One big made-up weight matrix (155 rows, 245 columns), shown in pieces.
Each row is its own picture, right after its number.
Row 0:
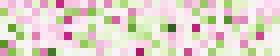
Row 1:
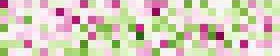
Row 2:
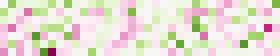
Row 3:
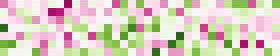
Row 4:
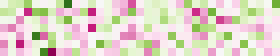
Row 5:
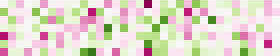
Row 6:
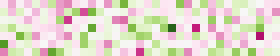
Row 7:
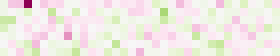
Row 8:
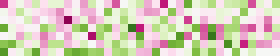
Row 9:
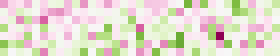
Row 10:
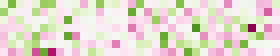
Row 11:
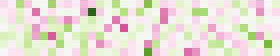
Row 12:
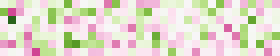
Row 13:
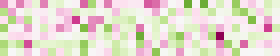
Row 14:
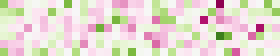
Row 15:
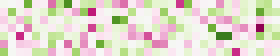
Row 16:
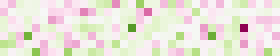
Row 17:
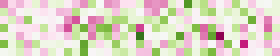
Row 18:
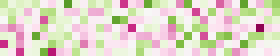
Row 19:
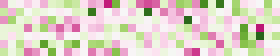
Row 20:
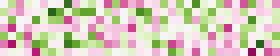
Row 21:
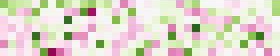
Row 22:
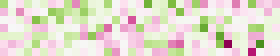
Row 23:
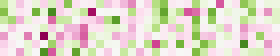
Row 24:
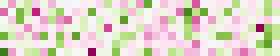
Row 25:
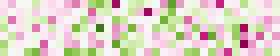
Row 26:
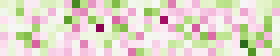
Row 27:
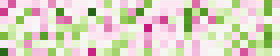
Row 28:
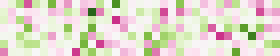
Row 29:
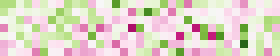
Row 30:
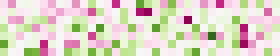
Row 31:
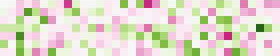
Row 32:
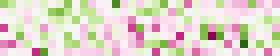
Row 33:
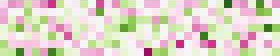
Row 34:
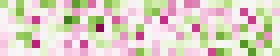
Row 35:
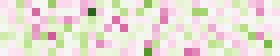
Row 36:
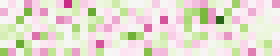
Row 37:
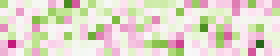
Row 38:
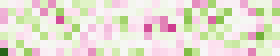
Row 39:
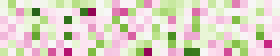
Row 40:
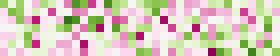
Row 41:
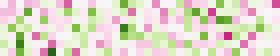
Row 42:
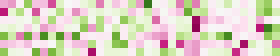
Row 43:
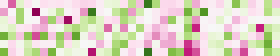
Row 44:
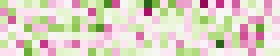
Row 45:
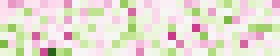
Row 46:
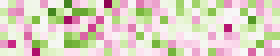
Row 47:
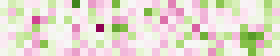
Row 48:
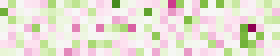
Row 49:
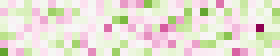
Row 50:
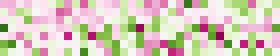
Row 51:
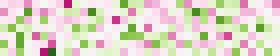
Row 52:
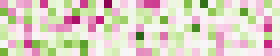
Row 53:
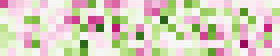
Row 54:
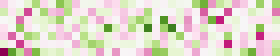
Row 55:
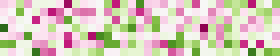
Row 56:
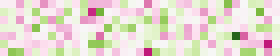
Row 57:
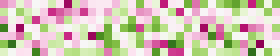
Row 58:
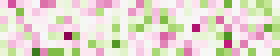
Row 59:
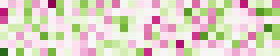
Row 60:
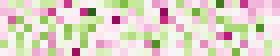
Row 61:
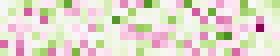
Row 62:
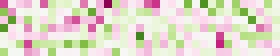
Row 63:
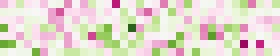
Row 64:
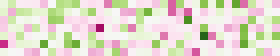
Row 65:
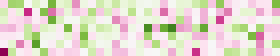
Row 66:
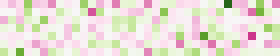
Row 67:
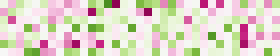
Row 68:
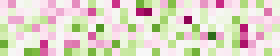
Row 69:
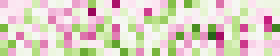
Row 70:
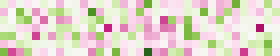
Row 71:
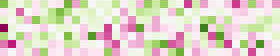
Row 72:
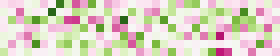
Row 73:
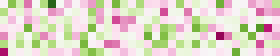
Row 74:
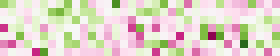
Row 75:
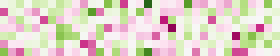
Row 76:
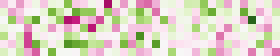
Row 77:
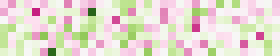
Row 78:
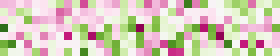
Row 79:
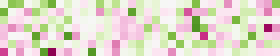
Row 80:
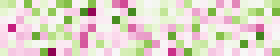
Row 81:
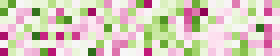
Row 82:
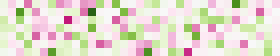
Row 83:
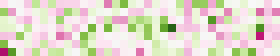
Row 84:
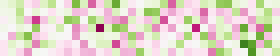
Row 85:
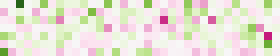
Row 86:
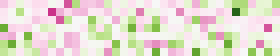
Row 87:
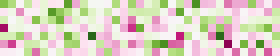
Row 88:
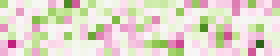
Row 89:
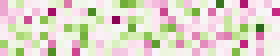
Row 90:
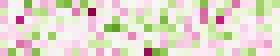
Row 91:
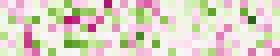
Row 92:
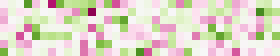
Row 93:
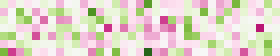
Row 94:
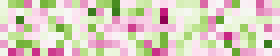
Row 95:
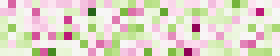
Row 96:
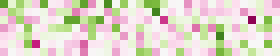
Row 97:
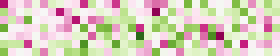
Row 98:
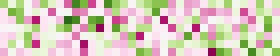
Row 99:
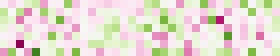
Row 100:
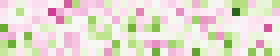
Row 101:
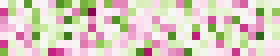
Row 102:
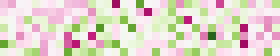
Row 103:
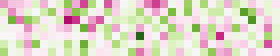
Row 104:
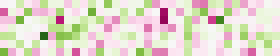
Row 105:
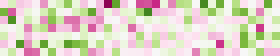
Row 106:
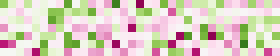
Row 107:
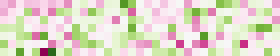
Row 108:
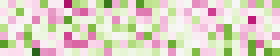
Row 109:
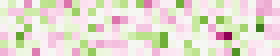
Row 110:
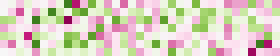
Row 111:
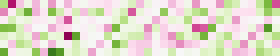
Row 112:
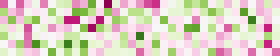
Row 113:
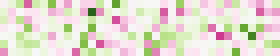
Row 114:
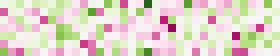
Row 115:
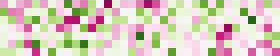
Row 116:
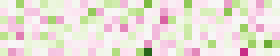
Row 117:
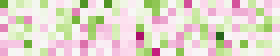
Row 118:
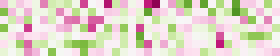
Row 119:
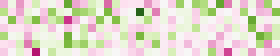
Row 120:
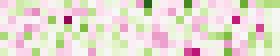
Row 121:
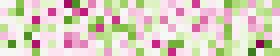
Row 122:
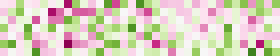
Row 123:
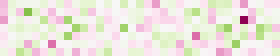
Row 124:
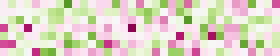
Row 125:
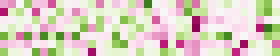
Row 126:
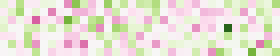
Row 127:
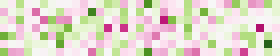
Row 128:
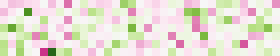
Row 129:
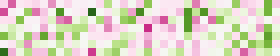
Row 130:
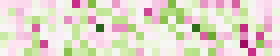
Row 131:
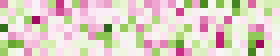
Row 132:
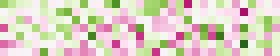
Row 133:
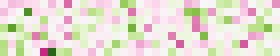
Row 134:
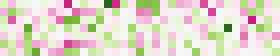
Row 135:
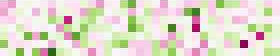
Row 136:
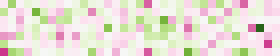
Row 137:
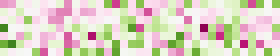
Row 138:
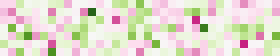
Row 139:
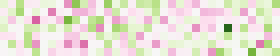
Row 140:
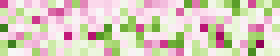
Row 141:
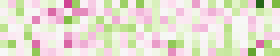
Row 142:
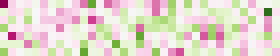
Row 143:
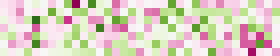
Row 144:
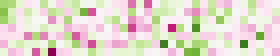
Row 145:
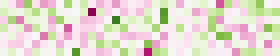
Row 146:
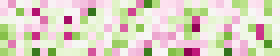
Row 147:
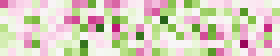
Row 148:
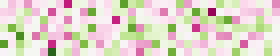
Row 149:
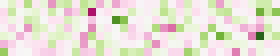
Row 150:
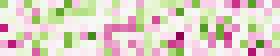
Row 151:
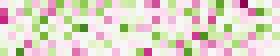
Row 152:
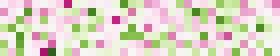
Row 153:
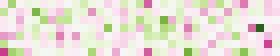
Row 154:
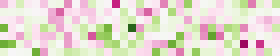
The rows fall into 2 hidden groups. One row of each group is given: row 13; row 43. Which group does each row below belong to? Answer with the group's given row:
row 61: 43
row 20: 13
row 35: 43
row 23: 43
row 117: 13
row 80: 43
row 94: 43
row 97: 13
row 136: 43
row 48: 13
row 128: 43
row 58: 43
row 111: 43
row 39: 43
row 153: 43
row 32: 13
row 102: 13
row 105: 13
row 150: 13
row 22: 13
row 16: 13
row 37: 13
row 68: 13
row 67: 13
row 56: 43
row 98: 13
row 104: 43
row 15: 43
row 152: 43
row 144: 43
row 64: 13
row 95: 43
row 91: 13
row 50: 13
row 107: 43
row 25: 13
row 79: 43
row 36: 43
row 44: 13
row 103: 13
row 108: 13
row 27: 43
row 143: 13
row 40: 13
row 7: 43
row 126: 13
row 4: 43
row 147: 13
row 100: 13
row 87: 13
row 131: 13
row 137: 13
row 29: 13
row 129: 43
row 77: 43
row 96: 13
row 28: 43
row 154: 13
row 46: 13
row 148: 43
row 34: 13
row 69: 13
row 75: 43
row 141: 13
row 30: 13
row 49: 43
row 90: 43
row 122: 13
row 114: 43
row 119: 13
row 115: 13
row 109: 43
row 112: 13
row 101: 43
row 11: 43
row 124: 13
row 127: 43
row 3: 13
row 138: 43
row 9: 13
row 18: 43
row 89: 43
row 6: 43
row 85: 43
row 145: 43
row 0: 43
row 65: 43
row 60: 43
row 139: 13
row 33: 43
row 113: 43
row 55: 13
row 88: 13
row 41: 43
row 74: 13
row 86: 13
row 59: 43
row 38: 43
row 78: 13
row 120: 43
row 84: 13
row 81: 43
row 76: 13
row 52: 13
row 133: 43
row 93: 43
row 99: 43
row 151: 43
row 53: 13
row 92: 43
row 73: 43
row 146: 43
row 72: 13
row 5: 43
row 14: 43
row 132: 13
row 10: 43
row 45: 43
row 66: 43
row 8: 13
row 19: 13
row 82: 43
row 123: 43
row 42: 43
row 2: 43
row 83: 43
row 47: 13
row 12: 13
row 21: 43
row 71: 13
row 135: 43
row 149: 43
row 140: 13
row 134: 13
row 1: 13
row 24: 43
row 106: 13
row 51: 43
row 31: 43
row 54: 43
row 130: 13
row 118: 13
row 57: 13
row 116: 43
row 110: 13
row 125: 43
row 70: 43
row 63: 13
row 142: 13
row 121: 13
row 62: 13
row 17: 13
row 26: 13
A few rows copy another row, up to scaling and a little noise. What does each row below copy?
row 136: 153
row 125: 42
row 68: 30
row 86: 100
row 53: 147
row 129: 27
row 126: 139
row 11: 35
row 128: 133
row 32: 74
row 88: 37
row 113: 28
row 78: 50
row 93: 70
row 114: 75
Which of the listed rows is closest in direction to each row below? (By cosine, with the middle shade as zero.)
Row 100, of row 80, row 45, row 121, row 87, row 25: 121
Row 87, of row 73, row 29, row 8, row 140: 29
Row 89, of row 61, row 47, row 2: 47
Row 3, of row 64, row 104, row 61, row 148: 148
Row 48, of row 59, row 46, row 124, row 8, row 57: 124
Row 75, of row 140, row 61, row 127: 127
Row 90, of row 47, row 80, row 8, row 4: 4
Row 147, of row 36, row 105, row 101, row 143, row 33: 143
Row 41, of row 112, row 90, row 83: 83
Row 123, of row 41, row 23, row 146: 41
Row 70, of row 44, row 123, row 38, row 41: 38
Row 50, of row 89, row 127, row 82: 89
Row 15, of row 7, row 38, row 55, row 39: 38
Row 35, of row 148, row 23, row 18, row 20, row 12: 148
